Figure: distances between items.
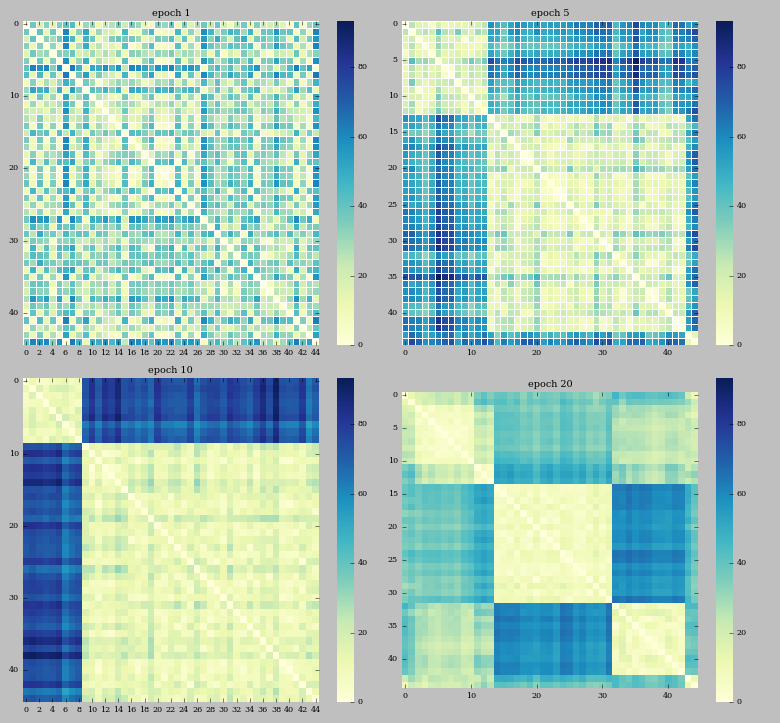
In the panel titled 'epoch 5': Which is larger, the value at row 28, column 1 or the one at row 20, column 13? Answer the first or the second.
the first
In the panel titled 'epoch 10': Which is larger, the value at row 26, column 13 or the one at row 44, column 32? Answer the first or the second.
the first
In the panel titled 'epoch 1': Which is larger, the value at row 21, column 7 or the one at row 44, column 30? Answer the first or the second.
the second
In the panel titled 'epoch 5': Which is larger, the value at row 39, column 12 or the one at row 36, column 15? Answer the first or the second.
the first
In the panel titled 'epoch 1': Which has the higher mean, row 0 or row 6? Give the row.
6
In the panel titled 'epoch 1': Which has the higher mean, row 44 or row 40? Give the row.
44
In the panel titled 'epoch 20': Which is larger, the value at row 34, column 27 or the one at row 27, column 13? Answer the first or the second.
the first
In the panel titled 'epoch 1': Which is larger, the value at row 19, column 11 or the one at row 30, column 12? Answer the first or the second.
the second
